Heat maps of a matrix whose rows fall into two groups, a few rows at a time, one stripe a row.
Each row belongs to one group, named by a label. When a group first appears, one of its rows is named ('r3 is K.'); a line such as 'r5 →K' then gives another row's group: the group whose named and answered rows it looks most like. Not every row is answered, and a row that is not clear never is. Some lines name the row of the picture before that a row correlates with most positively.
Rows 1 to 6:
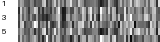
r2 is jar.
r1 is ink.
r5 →ink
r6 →jar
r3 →jar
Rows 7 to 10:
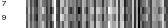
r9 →jar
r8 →jar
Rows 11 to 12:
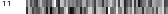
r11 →jar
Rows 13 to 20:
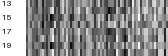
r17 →ink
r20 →ink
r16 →jar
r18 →ink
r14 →ink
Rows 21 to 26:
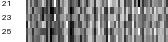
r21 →jar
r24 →jar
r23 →jar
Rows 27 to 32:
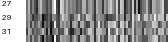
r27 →jar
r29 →ink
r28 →jar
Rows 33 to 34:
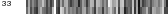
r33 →jar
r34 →jar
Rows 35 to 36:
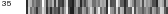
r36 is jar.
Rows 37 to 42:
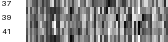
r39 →jar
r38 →jar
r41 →jar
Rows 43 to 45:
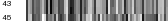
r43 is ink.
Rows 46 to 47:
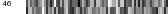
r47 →ink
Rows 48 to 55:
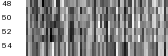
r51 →jar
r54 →ink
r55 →ink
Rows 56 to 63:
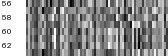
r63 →ink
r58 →ink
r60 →jar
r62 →jar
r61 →jar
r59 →jar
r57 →jar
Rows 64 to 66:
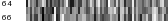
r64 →jar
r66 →jar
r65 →jar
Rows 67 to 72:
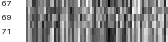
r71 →ink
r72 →ink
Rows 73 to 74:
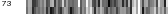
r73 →ink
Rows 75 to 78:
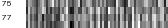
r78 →jar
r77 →jar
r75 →ink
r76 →jar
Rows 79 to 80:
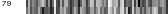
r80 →jar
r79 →jar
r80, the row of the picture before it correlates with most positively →78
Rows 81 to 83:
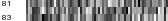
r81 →jar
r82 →ink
